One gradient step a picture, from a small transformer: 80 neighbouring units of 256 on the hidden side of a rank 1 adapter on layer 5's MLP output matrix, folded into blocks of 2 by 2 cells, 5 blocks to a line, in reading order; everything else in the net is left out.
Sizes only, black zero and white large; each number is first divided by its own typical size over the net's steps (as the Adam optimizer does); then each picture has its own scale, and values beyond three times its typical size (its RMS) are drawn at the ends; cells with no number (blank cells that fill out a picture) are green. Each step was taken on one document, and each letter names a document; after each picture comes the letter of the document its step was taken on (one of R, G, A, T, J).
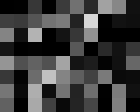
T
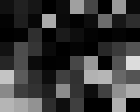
T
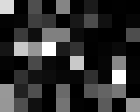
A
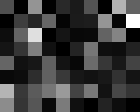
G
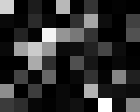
A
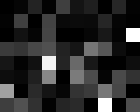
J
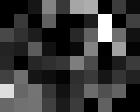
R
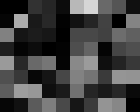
G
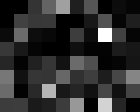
R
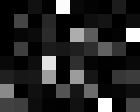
J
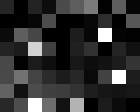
R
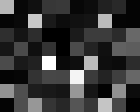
G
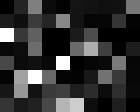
G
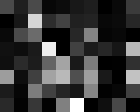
T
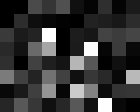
R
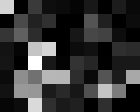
R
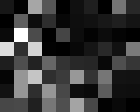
G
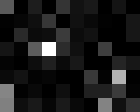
A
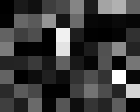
T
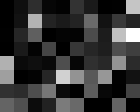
T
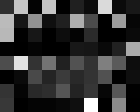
T
